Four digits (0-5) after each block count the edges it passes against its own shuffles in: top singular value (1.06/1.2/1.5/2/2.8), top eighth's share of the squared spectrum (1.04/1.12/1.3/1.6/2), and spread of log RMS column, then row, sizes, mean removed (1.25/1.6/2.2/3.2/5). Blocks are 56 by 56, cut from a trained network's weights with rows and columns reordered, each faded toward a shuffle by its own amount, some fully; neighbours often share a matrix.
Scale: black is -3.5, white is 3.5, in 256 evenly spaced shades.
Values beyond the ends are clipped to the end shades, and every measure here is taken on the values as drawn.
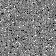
0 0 0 0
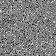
0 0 0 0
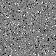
0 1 0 0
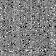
2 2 0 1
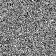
1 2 0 0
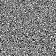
1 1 0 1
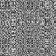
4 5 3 1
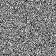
0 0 0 0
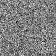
2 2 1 0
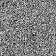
2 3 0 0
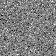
0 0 0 0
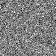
1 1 0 0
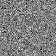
2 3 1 1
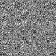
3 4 1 2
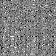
2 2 0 2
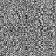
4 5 2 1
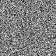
1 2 0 0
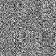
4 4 2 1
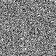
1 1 0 0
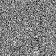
3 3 1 0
